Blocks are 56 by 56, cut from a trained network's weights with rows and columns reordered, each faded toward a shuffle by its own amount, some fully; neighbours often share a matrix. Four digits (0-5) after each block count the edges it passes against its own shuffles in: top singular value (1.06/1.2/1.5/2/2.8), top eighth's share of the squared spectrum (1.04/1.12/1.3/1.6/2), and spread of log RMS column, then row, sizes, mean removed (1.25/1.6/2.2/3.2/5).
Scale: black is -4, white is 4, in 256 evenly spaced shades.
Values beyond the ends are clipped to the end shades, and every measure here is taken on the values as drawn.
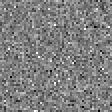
2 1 0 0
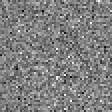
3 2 0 0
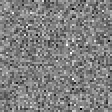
3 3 1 1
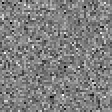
2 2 1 0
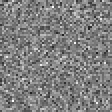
2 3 1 0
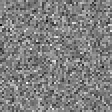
1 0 0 0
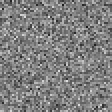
0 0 0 0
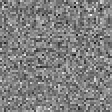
3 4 1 1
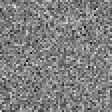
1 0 0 0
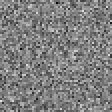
2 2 0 0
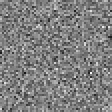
3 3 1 1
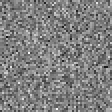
0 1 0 0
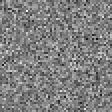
0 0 0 0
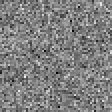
2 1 0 0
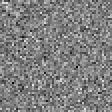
2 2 0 0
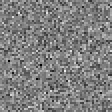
2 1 0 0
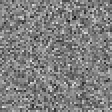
1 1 0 0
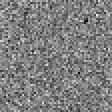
2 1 0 0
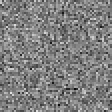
3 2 0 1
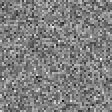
0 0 0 0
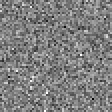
0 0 0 0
